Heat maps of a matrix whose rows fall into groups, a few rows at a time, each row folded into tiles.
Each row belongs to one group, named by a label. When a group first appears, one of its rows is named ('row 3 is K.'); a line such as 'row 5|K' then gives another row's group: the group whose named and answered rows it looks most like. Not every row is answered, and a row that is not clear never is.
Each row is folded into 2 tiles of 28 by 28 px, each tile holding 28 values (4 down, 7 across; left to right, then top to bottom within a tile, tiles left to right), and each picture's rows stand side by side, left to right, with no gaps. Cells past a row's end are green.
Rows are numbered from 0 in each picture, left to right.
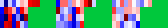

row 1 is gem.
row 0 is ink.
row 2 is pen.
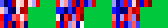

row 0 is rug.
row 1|rug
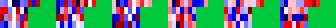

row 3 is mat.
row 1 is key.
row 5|ink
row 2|ink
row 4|pen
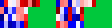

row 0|gem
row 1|pen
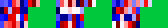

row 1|ink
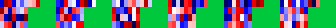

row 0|pen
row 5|key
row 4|ink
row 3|mat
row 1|key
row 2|gem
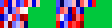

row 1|key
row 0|rug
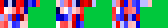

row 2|pen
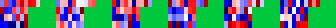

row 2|ink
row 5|key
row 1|pen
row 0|gem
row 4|ink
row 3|rug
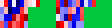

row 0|rug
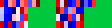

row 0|rug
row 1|mat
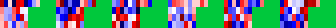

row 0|mat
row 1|rug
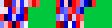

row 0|pen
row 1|mat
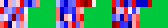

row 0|mat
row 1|gem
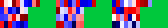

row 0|rug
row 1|mat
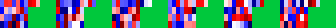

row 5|key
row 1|rug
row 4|rug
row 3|key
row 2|rug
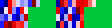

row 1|gem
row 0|ink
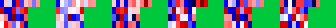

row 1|pen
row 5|mat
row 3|ink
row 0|pen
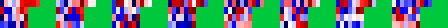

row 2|pen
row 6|gem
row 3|gem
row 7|key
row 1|gem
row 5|key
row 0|gem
